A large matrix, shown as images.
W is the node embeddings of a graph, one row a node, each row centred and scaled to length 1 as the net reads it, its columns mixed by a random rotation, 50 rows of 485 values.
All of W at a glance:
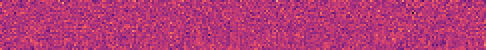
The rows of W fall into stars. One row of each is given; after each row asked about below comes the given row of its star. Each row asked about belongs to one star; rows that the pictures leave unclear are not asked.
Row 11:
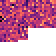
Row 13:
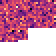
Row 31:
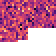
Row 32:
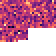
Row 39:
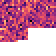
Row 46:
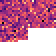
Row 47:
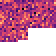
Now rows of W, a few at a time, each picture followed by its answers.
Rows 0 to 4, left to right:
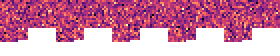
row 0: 31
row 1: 31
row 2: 47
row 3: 32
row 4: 47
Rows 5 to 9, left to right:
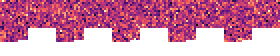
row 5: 39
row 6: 31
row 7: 47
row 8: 13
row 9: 46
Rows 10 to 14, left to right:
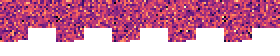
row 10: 32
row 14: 11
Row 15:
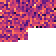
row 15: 47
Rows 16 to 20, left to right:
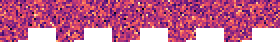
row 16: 39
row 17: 32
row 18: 13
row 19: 47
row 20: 13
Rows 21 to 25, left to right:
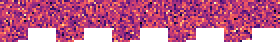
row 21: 39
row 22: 46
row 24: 47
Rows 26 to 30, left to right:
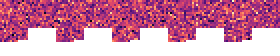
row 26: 31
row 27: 39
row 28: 32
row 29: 46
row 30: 31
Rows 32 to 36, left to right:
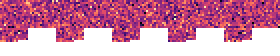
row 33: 47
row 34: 39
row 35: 13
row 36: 32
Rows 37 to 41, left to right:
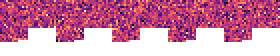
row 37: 46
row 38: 11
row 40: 39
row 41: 13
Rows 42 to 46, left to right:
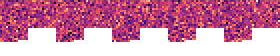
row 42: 46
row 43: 39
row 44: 39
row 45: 46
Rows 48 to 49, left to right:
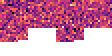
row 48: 47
